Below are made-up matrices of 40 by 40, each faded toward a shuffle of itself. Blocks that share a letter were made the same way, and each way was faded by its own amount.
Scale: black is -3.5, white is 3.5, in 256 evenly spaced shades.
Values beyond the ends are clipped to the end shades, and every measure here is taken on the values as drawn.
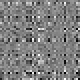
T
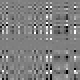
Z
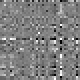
T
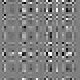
Z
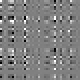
Z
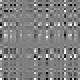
Z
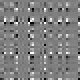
Z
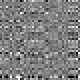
T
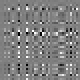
Z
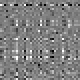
T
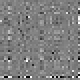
T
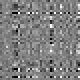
T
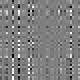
Z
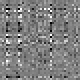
T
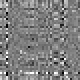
T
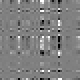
Z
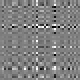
Z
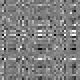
T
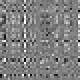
T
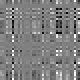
Z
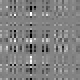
Z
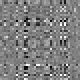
T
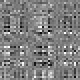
T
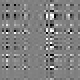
Z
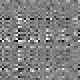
T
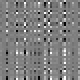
Z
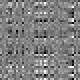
T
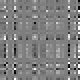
Z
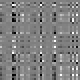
Z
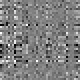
T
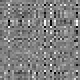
T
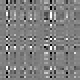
Z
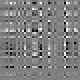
Z
